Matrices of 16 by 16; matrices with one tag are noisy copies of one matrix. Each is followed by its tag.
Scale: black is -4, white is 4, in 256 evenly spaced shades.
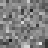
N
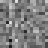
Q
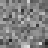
N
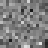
N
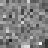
N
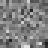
N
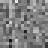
Q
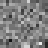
N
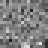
N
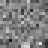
N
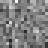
Q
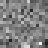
N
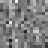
Q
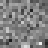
N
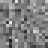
Q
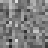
Q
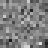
N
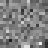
N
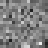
N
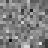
N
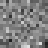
N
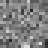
N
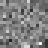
N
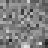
N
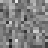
Q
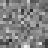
N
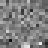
N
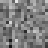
Q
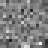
N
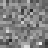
N
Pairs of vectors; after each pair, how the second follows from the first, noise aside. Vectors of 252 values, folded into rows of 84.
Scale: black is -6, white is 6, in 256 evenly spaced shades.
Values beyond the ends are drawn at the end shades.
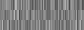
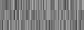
negated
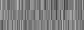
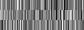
scaled up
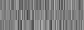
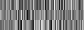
scaled up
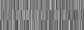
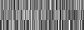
scaled up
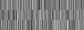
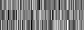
scaled up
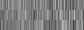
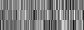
scaled up
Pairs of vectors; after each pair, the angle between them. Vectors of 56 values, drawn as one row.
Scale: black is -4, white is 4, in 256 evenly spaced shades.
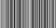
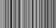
partly aligned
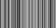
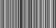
partly opposed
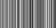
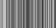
partly aligned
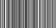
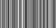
partly aligned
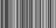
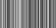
orthogonal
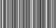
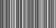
partly opposed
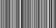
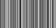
nearly opposite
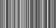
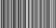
orthogonal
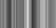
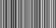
orthogonal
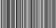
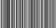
nearly parallel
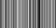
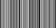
partly aligned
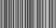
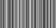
partly opposed
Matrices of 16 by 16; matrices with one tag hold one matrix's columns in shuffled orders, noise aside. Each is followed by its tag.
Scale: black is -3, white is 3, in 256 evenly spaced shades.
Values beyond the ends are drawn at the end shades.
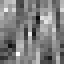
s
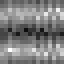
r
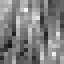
s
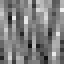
s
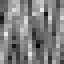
s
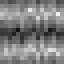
r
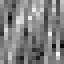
s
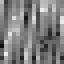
s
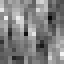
s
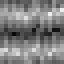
r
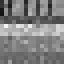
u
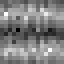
r
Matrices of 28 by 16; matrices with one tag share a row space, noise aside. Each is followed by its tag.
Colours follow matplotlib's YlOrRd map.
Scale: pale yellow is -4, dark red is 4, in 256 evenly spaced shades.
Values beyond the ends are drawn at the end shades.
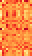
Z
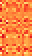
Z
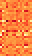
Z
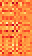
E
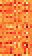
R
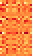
Z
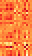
R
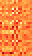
E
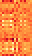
E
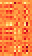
R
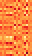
R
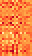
E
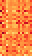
Z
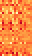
E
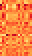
Z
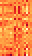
R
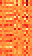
R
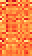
Z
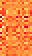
Z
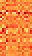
Z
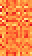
Z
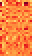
Z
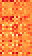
E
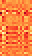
Z
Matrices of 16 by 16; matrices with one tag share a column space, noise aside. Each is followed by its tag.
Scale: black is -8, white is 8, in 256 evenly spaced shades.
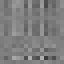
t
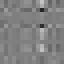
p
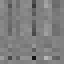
t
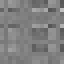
p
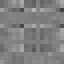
p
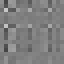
p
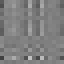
t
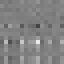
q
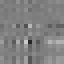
q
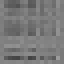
t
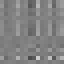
t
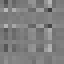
p
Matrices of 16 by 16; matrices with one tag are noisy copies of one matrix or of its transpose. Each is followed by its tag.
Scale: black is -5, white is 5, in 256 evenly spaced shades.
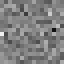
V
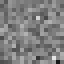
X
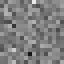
V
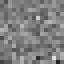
X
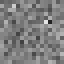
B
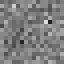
B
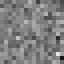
X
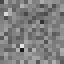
B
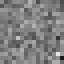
X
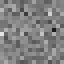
V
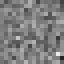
X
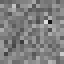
B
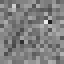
B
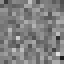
X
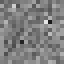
B
